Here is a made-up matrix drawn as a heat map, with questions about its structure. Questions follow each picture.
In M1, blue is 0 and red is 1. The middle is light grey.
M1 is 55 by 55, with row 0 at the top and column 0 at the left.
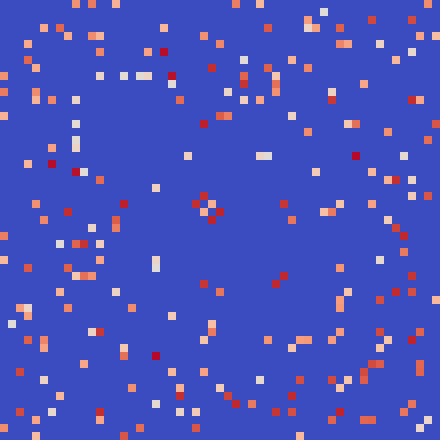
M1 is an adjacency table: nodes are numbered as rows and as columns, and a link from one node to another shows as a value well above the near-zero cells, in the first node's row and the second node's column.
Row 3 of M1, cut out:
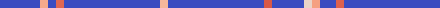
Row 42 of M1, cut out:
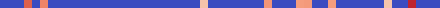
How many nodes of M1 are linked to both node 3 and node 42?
3
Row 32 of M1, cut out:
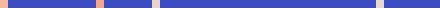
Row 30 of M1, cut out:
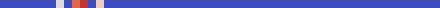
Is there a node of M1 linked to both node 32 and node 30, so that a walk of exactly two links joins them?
yes
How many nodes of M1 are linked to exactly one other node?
3
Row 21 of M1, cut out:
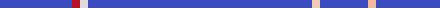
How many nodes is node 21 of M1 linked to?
4
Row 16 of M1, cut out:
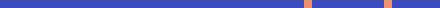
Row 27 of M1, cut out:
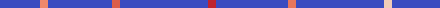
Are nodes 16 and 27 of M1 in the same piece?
yes
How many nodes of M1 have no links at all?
1
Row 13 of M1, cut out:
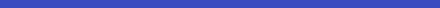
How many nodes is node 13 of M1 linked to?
0
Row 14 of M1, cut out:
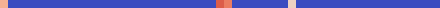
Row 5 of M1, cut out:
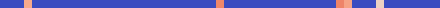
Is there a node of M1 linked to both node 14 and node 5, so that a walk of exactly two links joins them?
yes
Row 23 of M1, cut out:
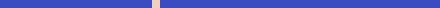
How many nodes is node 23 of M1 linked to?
1
